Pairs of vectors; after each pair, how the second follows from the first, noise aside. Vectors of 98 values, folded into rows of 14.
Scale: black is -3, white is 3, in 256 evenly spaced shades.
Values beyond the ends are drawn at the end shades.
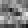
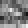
negated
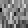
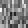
sign-scrambled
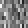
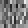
wrapped around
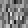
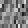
wrapped around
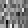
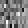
negated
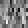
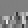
partly zeroed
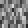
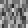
negated
